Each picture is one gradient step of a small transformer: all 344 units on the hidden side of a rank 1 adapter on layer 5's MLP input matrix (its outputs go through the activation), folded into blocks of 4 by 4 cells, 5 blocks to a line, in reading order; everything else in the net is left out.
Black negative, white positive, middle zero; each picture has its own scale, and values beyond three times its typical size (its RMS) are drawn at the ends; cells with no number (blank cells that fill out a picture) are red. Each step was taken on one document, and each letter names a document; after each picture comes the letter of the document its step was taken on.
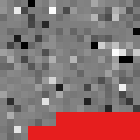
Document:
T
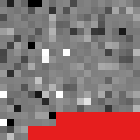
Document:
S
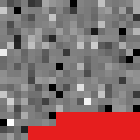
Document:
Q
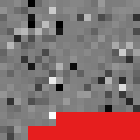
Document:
T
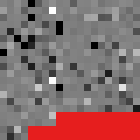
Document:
T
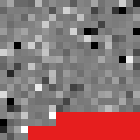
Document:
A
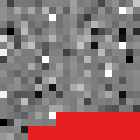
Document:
Q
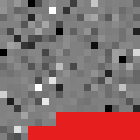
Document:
T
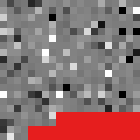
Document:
S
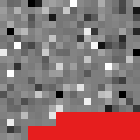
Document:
Q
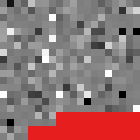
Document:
S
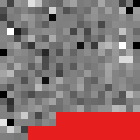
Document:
A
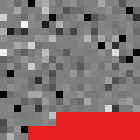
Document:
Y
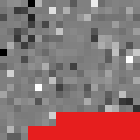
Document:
T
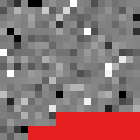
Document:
A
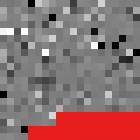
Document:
Y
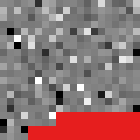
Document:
Q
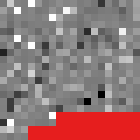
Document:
Q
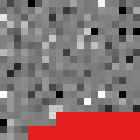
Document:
Q
